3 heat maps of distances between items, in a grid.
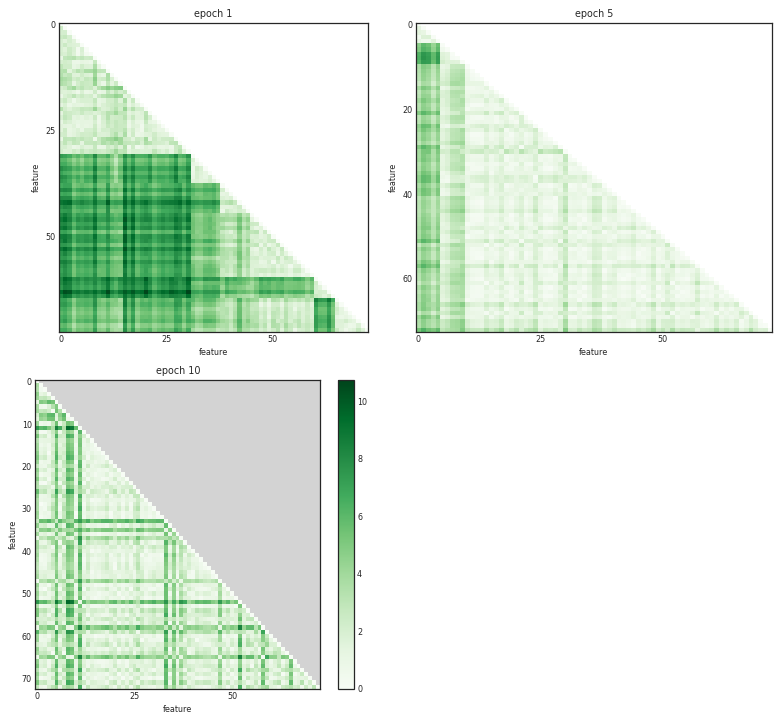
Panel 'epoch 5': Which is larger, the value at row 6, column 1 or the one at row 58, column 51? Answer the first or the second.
the first
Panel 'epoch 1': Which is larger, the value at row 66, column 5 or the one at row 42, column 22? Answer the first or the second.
the second
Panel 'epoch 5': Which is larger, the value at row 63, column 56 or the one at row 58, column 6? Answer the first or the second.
the second
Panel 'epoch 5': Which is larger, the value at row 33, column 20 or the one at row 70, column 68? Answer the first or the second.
the second
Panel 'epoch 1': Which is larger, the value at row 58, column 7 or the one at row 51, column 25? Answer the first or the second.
the second
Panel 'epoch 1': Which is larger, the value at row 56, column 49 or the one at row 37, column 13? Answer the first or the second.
the second
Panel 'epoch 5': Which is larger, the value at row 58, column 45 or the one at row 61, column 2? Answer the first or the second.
the second
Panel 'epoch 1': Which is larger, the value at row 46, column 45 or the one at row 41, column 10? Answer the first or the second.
the second
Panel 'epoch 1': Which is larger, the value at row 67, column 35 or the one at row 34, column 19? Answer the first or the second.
the second
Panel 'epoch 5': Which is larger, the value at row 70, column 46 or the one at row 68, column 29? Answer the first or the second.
the second
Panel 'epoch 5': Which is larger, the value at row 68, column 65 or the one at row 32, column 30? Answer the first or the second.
the second
